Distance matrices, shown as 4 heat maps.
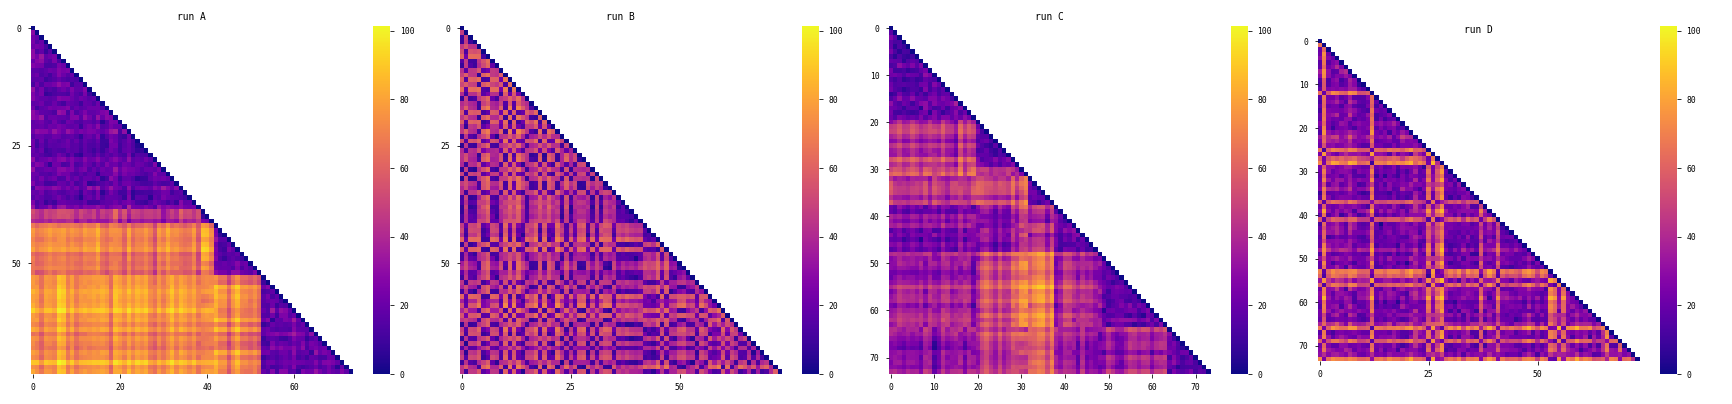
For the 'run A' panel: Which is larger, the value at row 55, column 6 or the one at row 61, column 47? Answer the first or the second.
the first
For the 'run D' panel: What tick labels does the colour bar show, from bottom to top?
0, 20, 40, 60, 80, 100
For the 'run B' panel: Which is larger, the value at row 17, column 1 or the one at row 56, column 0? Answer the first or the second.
the first
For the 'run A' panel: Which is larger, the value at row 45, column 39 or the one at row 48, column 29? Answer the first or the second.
the first
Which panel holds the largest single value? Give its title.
run A
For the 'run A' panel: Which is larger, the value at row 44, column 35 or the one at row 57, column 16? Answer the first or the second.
the second
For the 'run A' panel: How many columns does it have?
74
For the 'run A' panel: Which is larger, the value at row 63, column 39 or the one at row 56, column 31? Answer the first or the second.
the second
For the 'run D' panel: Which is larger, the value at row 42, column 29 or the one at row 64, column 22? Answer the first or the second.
the second
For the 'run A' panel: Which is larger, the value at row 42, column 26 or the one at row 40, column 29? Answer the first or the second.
the first
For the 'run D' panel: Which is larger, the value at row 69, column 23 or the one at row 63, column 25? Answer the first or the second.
the first
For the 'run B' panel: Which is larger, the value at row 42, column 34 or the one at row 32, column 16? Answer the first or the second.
the first
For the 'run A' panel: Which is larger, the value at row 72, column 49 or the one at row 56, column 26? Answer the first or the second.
the second
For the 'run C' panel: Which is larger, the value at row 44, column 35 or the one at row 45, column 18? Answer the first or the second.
the first
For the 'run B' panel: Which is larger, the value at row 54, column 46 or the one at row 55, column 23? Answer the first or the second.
the first
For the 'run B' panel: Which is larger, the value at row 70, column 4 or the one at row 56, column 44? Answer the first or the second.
the first
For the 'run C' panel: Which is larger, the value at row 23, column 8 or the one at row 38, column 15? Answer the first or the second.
the first
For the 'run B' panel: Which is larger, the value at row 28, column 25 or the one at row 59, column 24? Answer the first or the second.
the first
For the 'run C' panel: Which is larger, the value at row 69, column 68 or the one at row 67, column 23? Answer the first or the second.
the second
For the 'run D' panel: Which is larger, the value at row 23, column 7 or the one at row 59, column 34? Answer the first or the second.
the first
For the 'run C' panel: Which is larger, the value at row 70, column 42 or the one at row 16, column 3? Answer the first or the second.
the first
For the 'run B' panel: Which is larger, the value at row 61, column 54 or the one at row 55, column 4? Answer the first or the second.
the first
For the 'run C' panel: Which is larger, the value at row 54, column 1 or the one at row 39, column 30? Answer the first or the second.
the second
